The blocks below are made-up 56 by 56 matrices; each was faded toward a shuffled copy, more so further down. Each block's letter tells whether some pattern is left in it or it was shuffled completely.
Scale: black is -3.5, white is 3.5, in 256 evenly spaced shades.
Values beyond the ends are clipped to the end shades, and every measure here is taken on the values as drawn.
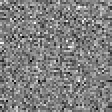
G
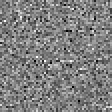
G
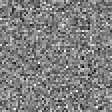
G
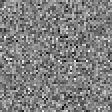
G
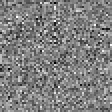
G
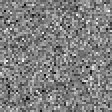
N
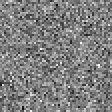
N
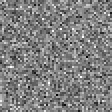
N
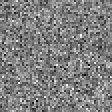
N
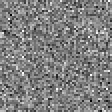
N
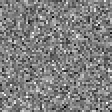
N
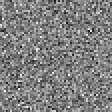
N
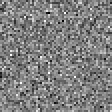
N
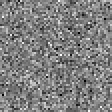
N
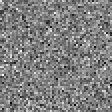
N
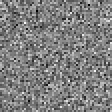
N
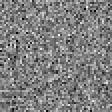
N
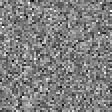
N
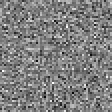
G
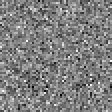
N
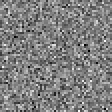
G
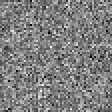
G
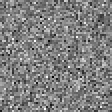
N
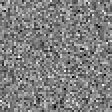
N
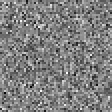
G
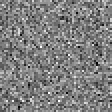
G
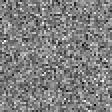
N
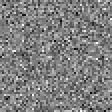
N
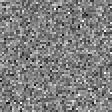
N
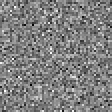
G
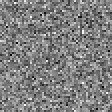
N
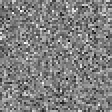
N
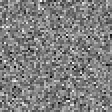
N
